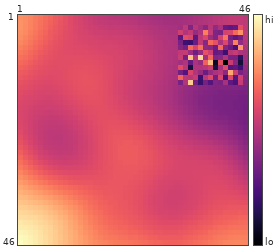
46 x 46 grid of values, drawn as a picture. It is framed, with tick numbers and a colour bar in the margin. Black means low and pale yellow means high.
There are no regular stripes. In the top right lies a patch that is rougher than the rest. The bottom left is the ninth with the highest average. The halves do not mirror each other. Values rise toward the bottom left. The top right is the roughest part.
